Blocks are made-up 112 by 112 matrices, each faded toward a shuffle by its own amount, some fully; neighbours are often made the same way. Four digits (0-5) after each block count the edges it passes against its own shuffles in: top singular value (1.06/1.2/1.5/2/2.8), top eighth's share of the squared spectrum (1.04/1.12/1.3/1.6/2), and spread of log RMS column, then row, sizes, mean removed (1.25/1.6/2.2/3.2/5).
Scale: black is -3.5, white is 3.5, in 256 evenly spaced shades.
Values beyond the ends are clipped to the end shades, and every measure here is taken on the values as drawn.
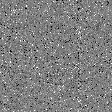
1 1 1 0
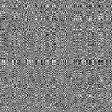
5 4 4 3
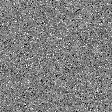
3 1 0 0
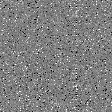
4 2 1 0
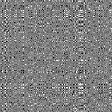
5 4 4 3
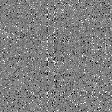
4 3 2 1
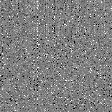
4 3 2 1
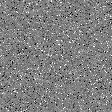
0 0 0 0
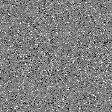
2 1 1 1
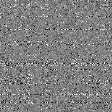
3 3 2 3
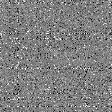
3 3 2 3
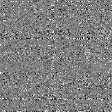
3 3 2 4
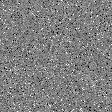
0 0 0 0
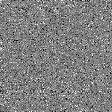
4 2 1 1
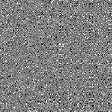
4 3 2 2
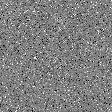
0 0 0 0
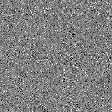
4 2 1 1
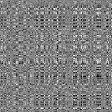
5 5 4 4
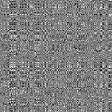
5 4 4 3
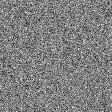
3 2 0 0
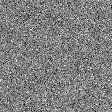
0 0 0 0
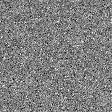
2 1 0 0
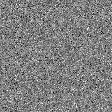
2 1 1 0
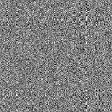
4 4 3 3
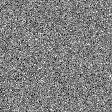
1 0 0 0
